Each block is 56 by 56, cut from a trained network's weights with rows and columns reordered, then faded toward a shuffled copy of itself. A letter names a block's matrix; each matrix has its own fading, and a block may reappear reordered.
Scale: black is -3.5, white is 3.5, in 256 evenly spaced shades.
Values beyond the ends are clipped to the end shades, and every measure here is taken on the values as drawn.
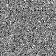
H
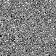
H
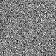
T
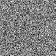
T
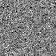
H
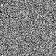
T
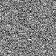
T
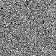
H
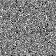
H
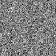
T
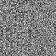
T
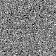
H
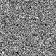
T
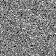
H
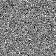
H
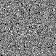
H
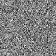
T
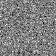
H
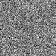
T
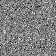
H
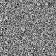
T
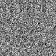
T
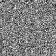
T
